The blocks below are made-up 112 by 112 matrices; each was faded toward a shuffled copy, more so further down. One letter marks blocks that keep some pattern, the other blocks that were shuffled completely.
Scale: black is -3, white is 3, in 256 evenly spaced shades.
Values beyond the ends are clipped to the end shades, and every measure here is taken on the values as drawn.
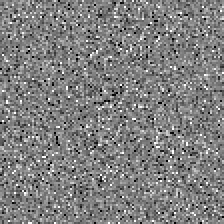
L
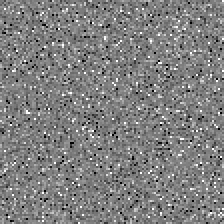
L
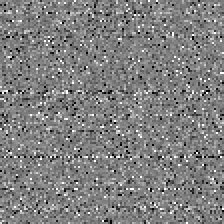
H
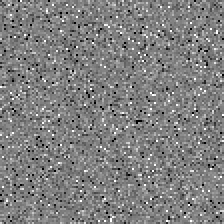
L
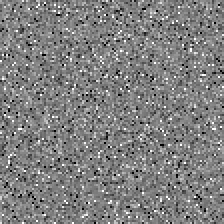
L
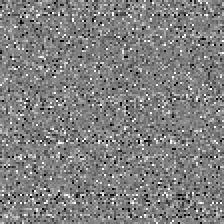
H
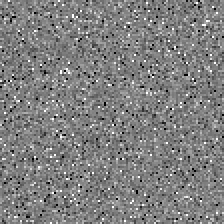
L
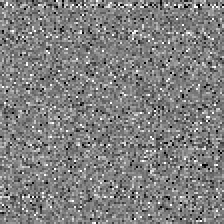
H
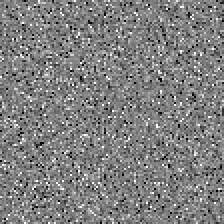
L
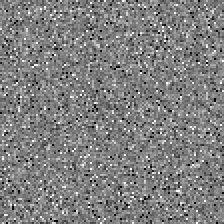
L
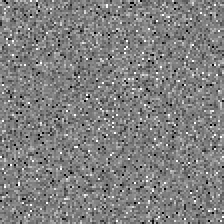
L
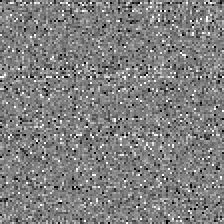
H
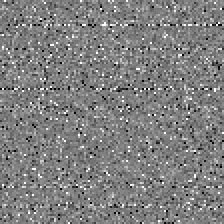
H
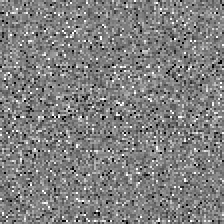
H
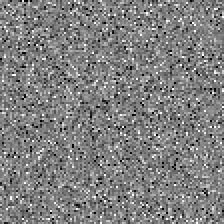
L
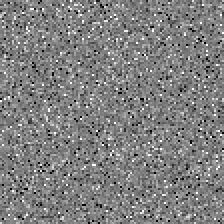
L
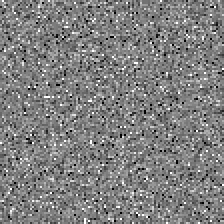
L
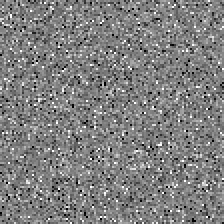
L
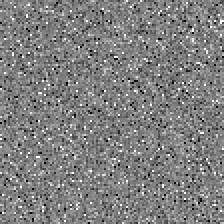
L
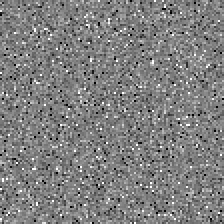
L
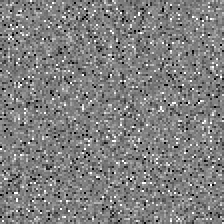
L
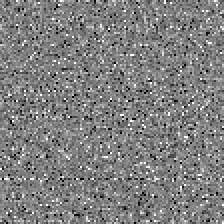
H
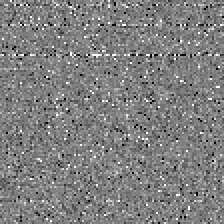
H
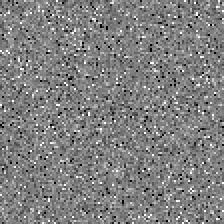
L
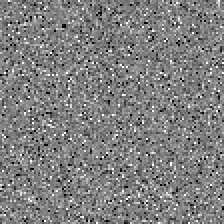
L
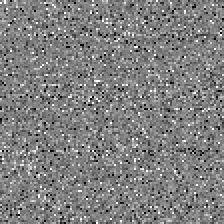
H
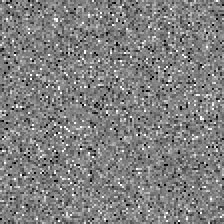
L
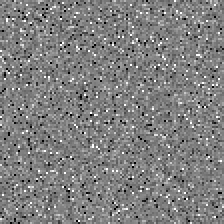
L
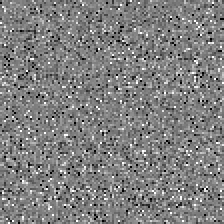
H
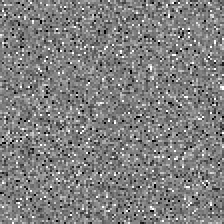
L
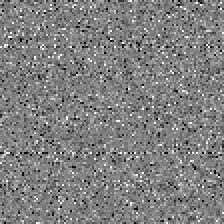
H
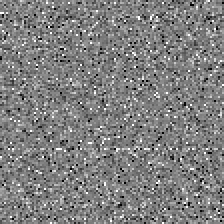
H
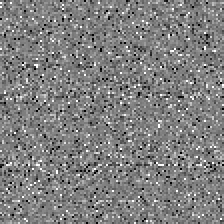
H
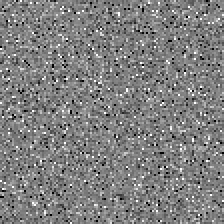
L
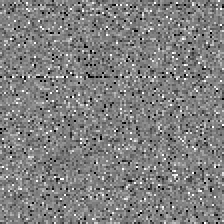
H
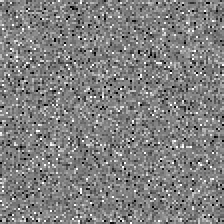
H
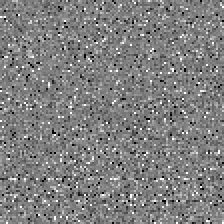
H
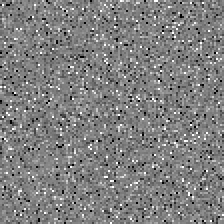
L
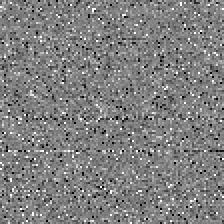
H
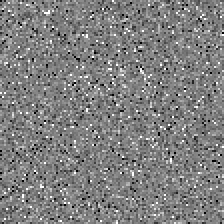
L
